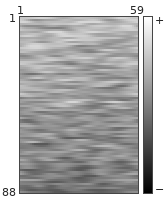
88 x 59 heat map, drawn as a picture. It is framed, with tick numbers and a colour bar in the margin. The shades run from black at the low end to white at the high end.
Grain: streaks across. Average level on the scale: 60%. Slope: up to the top.
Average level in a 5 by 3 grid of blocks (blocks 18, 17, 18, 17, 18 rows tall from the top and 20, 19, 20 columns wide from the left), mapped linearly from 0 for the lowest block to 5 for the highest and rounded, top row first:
5 5 5 / 4 4 4 / 3 3 2 / 2 2 2 / 0 0 1
